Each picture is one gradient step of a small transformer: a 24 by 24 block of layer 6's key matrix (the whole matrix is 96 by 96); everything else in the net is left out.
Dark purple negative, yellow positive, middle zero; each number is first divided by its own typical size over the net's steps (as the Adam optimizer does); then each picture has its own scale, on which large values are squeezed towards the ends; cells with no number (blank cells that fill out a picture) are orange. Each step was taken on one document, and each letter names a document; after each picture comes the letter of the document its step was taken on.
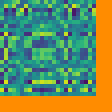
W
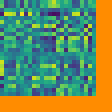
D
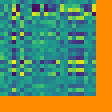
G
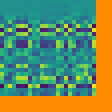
D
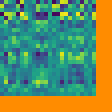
G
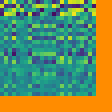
G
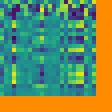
G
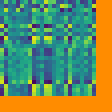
W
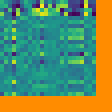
G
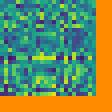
W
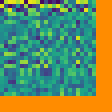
W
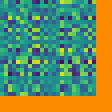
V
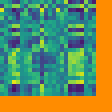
W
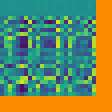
D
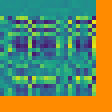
D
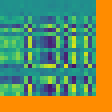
D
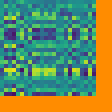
V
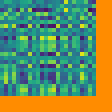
W
